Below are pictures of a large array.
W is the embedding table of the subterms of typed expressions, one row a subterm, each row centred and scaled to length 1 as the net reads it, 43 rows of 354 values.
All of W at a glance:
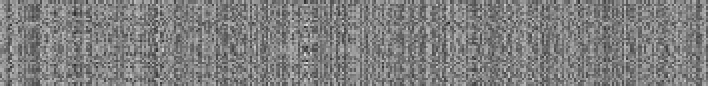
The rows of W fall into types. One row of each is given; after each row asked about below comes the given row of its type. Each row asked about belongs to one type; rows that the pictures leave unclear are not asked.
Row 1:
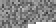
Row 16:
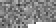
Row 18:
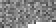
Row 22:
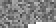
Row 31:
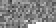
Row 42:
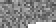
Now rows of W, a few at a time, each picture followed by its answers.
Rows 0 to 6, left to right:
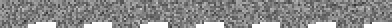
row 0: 1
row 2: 42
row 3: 18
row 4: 22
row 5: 42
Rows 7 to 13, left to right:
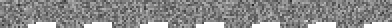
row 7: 16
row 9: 18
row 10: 16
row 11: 31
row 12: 31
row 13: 1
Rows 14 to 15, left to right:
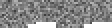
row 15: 16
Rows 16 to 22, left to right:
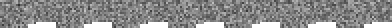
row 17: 18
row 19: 42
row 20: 31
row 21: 42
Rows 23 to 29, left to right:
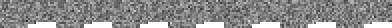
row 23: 18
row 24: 22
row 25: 22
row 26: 22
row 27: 16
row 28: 31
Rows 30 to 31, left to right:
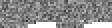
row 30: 18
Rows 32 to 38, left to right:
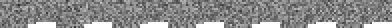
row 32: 16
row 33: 16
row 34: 42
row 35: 42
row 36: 16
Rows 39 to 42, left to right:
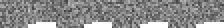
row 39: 18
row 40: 22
